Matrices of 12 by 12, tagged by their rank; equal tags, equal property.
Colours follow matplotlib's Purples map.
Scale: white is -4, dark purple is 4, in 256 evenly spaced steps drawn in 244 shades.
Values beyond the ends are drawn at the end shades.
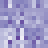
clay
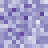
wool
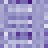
clay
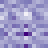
clay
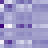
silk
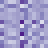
clay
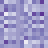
clay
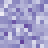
wool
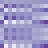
silk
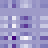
silk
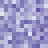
wool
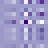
silk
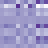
silk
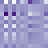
silk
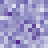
wool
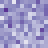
wool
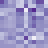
clay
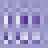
silk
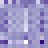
clay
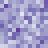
wool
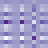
silk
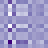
silk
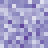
wool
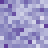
wool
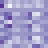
clay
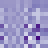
clay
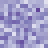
wool
